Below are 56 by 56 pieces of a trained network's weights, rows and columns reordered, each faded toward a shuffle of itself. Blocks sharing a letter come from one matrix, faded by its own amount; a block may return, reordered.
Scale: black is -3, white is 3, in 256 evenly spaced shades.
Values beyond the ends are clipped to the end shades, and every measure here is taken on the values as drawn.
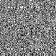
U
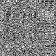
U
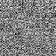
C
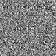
U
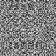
C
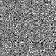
C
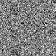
U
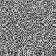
C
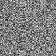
C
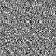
U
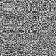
C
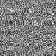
C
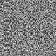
C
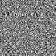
U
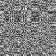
C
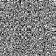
U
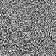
C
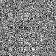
U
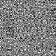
U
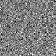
C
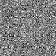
U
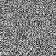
C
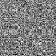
C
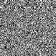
U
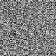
C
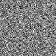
U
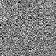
U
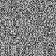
C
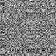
C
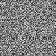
C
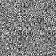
U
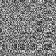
C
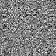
U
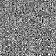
C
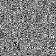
C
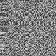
C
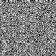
U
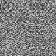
C
